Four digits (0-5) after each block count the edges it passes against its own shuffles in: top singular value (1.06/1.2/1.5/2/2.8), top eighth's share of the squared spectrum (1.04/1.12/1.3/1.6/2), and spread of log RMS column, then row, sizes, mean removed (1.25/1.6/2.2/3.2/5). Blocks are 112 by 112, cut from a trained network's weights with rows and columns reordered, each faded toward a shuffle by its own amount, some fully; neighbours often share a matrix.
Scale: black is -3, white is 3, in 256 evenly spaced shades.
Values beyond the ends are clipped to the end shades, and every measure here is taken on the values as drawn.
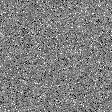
0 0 0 0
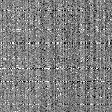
4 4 1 3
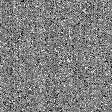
1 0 0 0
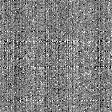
4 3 1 3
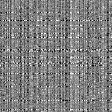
5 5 2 4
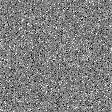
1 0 0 0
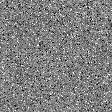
0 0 0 0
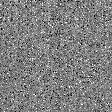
1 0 0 0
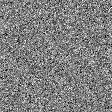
0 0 0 0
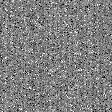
2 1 0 1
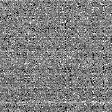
3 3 3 0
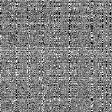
4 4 4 0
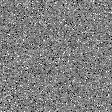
0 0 0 0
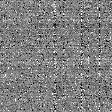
3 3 3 0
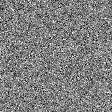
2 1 0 0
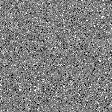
3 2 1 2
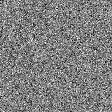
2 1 0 0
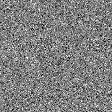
2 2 1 1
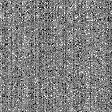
4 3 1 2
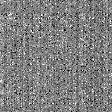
3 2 0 2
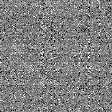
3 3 3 0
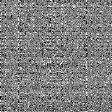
4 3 4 0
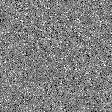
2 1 0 0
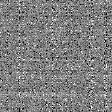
3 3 3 0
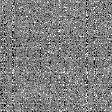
3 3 3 0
